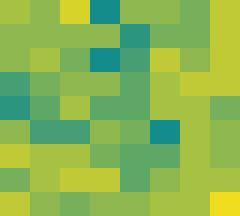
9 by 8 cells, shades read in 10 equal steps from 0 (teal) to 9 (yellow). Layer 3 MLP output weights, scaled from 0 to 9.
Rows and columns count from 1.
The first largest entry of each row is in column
3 8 6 7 3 7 1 3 8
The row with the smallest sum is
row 6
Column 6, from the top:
5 4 7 6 6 0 3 5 6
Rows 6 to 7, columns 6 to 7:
0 6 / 3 6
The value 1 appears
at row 2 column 5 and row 5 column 1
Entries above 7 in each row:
1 0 0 0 0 0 0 0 1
